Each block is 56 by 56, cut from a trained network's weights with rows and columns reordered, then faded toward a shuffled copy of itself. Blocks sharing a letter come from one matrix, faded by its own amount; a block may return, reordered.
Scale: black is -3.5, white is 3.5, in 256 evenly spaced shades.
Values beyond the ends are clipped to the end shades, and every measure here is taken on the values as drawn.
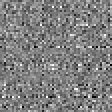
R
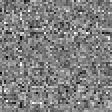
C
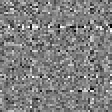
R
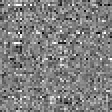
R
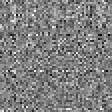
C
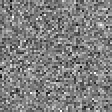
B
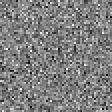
B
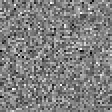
B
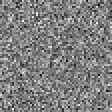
B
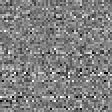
R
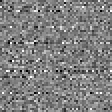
R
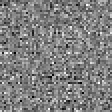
C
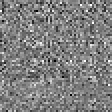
C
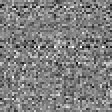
C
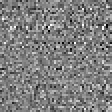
C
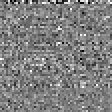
R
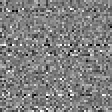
R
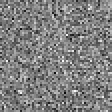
B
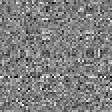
R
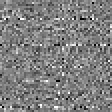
R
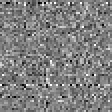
R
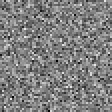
B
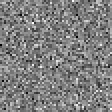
B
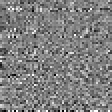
R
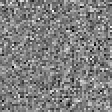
B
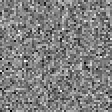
B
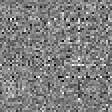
C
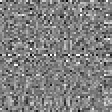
R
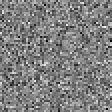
B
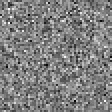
B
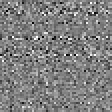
R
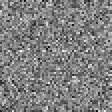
B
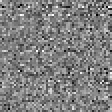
C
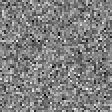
B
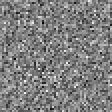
B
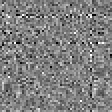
C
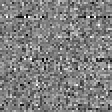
C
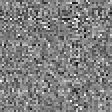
C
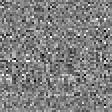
C
